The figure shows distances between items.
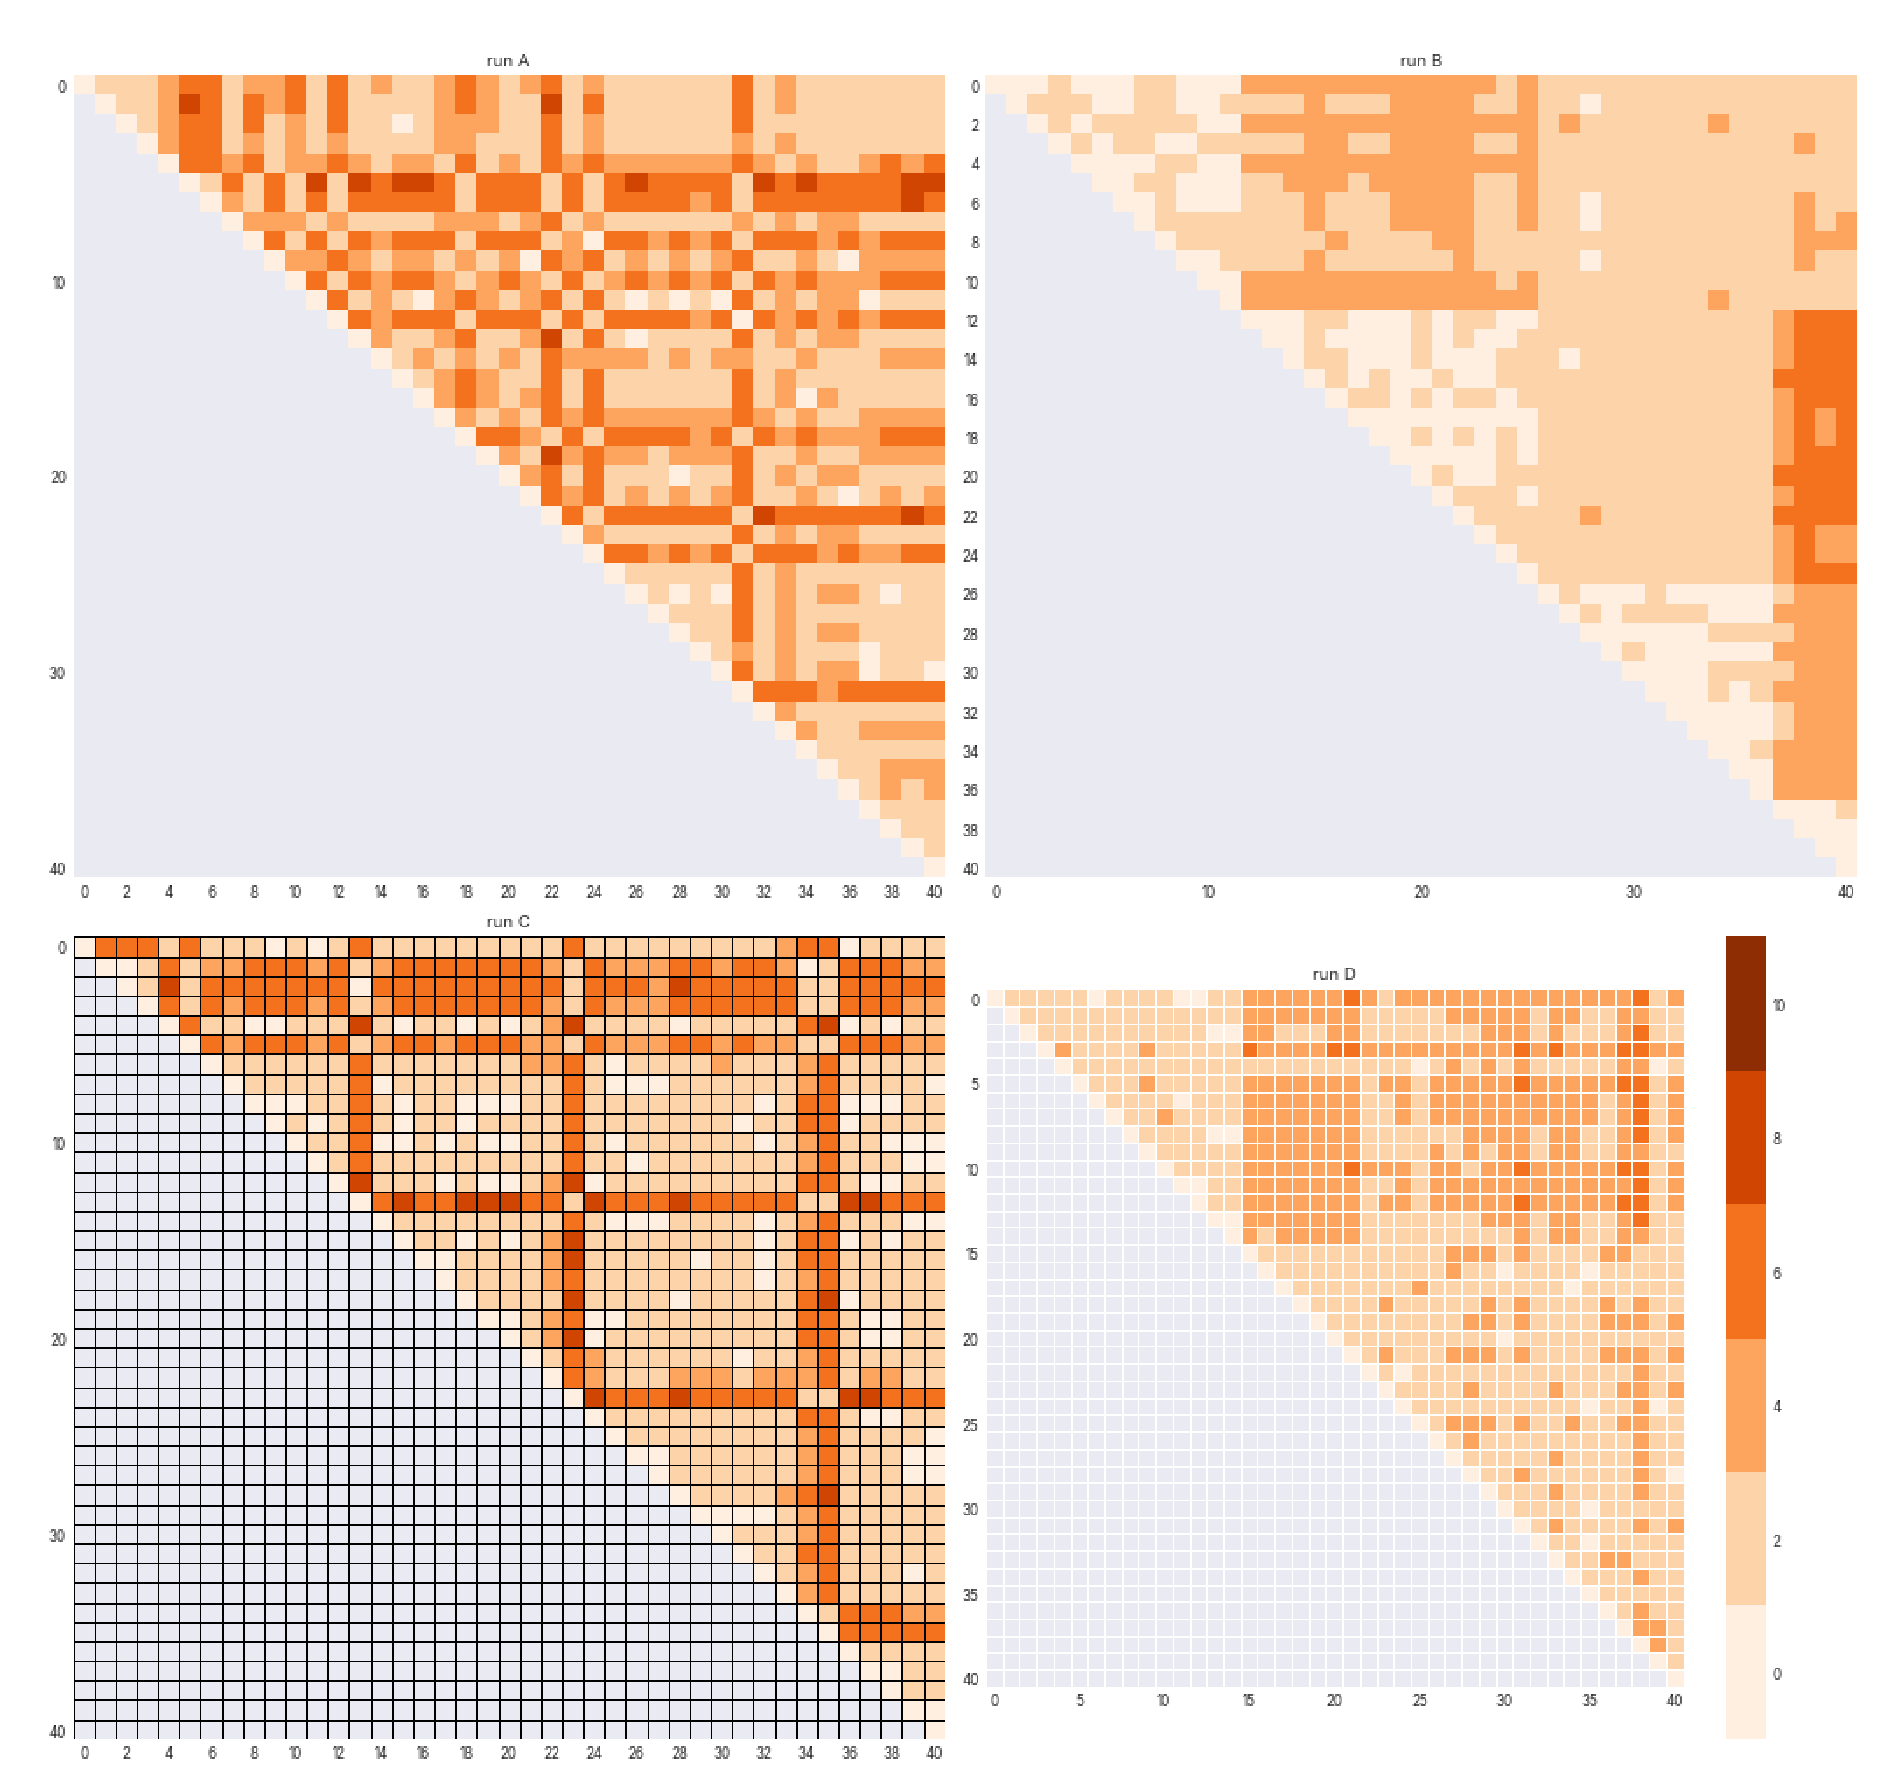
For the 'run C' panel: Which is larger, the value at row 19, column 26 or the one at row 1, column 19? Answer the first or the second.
the second
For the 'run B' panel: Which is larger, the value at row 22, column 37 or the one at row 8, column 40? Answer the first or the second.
the first
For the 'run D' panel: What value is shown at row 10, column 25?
2
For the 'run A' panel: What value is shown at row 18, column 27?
6
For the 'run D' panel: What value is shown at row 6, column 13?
2
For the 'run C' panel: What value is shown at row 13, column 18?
8
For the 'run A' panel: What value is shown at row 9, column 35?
2
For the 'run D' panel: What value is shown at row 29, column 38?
4
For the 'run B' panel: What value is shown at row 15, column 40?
6
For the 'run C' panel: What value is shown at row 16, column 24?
2
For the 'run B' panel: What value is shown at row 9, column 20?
2
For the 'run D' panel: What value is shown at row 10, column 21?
6
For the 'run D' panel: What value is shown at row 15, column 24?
2
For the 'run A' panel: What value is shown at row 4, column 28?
4
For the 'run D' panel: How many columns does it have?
41
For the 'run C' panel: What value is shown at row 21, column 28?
2
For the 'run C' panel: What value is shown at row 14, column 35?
6
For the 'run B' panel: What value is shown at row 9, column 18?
2
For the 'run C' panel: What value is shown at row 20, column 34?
6
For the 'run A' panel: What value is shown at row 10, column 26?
6
